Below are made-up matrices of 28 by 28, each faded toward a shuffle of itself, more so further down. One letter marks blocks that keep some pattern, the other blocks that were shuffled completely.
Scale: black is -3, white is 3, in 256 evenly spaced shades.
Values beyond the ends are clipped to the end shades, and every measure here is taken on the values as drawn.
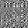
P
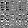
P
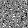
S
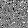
S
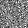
S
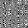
P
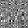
P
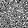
S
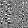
P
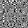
P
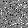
S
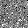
S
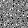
S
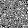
S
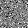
S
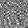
P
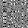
P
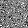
S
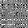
P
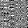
P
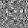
P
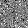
S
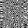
P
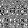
P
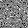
S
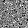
S
